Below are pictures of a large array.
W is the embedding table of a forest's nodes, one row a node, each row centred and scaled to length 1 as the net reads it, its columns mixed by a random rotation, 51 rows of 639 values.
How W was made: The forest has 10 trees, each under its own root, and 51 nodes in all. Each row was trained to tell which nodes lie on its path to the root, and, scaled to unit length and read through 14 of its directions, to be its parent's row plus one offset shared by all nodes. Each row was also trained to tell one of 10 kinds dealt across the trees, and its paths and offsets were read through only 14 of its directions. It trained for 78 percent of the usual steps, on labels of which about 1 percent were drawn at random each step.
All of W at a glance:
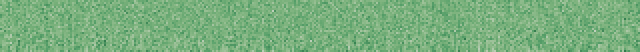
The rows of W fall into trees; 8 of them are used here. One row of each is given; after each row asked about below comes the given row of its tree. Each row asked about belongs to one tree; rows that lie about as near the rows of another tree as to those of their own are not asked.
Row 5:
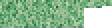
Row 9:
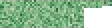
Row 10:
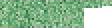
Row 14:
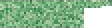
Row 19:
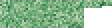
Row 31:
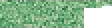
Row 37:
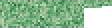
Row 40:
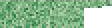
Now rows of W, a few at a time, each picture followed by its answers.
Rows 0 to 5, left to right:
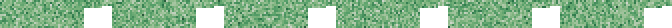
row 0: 10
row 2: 19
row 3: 10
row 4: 37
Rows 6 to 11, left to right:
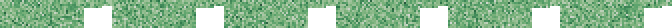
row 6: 9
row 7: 5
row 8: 14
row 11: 10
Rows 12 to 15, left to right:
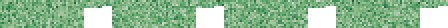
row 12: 5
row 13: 31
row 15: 5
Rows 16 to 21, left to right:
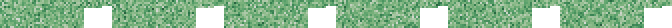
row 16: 19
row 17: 14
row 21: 40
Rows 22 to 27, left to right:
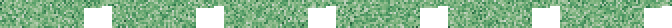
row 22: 10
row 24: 14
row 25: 19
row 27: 10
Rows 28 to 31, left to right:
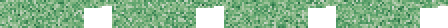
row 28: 37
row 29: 14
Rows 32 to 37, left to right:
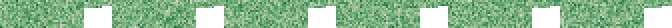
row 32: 19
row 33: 14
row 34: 37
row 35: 5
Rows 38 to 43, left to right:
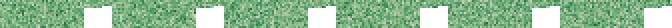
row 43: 37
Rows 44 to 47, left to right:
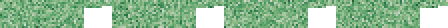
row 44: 5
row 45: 5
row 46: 37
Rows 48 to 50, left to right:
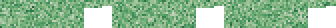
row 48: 37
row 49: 40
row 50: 19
